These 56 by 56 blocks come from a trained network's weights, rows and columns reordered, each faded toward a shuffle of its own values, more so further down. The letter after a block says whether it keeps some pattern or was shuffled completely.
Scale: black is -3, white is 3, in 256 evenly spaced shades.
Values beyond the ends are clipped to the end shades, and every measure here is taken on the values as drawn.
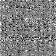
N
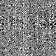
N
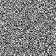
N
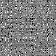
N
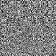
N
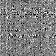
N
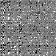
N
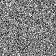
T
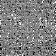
N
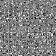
N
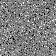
T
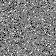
T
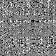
N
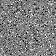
T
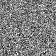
T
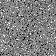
T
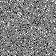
T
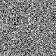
N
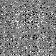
N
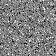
T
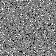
T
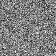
T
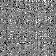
N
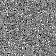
T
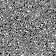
T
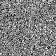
T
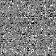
N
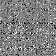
N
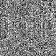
N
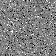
T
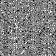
N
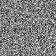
N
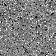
T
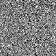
N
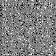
N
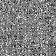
N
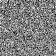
T
